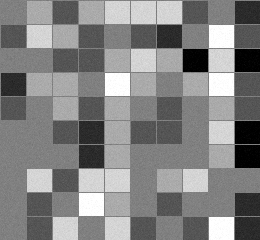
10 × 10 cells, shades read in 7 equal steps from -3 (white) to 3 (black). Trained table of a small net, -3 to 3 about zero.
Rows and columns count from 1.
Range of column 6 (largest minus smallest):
3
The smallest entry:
-3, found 5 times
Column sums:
4 -4 -1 1 -14 -2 1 2 -15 18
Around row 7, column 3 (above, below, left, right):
1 1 0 2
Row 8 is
0 -2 1 -2 -2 0 -1 -2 0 0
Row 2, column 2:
-2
